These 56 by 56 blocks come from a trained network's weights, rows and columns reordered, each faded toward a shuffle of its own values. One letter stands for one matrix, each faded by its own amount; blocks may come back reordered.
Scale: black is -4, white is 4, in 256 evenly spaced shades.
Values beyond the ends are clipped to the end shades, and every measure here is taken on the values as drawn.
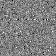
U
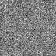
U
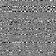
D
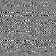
D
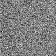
U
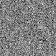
U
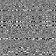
D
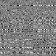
D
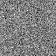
U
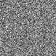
U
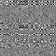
D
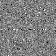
U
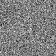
U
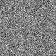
U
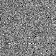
U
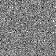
U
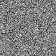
U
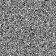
U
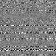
D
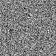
U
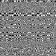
D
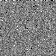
U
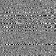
D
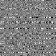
D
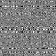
D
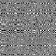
D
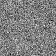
U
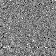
U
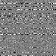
D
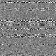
D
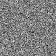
U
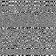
D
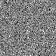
U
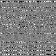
D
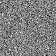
U
